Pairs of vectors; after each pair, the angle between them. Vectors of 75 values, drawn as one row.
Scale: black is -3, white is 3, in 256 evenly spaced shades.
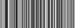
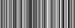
orthogonal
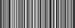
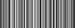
nearly parallel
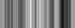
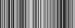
partly aligned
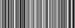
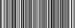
partly opposed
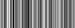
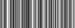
nearly parallel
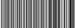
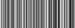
nearly parallel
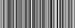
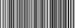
orthogonal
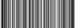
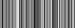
orthogonal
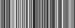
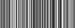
nearly parallel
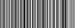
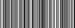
partly aligned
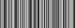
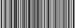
partly aligned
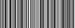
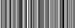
partly aligned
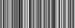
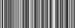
nearly opposite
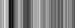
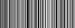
orthogonal
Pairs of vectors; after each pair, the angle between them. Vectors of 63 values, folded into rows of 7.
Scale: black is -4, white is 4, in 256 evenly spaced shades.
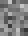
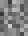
partly opposed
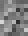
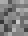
nearly opposite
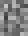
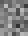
partly aligned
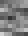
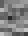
nearly parallel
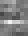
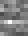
nearly parallel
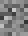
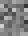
nearly parallel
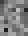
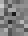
partly opposed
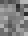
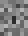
orthogonal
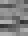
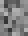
orthogonal
